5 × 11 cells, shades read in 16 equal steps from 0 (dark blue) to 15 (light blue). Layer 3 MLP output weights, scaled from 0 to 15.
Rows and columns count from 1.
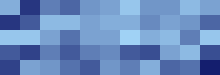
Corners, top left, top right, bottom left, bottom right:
12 11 3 0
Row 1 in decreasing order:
14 13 12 11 11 10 10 10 8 6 2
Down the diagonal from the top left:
12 5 11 5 5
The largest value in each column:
14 14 13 13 11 12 15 12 13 13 14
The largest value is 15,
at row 3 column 7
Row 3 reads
14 14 11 7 11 11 15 12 13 8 14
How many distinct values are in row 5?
9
